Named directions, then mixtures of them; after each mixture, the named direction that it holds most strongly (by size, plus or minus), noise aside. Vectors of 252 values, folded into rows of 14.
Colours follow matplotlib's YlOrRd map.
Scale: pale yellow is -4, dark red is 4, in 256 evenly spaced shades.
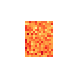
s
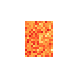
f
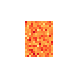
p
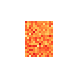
p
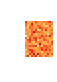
p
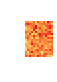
s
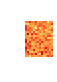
s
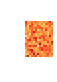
p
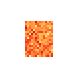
f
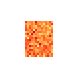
p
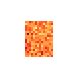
s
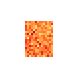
s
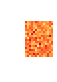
p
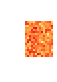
f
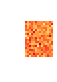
p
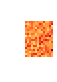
f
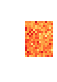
f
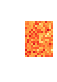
f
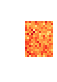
s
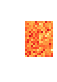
f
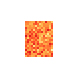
f
